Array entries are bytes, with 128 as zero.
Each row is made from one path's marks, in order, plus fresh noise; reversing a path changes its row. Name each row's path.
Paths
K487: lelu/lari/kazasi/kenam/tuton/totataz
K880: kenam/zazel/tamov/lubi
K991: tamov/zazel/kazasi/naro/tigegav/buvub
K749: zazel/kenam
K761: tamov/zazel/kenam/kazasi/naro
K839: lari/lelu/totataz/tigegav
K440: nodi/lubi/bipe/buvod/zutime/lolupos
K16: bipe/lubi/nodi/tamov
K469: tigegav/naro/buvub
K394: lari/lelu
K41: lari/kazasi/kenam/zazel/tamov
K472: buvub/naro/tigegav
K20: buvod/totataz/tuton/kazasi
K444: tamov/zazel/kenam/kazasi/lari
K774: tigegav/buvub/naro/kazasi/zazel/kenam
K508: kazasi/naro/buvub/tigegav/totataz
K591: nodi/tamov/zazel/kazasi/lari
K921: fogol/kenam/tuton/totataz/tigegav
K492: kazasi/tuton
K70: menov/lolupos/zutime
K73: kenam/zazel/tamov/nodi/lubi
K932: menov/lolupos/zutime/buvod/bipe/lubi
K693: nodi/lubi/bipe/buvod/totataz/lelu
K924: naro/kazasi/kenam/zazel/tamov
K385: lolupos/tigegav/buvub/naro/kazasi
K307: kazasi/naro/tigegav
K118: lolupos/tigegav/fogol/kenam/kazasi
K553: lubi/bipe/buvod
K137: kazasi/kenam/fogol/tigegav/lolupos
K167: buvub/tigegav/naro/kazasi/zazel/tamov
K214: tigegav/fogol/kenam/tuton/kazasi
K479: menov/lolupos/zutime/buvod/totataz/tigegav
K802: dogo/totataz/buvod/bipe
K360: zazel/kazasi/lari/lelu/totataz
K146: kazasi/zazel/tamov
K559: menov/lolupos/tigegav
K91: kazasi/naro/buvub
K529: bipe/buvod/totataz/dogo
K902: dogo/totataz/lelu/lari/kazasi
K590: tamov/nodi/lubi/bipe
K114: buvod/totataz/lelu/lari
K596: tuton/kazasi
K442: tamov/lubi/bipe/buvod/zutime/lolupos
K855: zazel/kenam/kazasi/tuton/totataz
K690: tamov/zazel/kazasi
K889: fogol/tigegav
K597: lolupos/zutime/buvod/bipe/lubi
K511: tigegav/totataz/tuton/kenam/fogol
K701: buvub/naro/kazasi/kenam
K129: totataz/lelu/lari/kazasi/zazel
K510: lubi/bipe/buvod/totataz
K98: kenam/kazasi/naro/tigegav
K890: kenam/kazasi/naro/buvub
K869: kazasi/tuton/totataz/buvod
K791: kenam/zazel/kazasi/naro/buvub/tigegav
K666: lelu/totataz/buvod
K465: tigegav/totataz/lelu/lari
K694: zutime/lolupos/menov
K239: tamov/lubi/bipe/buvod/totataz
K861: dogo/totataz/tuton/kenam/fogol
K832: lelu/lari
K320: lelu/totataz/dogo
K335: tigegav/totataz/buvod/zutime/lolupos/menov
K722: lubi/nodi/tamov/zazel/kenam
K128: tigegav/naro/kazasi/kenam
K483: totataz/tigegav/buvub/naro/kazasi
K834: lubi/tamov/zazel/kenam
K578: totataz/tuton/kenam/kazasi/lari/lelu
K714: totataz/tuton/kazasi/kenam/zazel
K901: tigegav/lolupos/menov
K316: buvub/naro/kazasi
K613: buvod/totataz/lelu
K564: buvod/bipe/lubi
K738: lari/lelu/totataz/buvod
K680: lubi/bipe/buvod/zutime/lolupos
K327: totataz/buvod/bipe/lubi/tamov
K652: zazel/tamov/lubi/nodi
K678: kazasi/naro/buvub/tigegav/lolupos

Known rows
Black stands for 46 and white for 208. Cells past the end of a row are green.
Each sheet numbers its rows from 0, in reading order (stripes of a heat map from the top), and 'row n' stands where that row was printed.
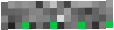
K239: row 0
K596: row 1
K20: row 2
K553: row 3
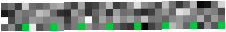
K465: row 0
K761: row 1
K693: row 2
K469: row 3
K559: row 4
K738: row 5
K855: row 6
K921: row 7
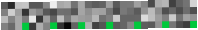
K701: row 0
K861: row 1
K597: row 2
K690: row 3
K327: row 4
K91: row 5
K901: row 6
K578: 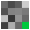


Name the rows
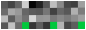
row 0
K714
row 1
K889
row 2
K591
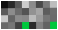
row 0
K214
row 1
K869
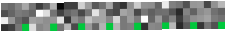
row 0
K114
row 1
K791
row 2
K511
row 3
K924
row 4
K774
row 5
K902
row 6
K590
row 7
K492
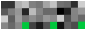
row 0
K472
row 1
K932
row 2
K839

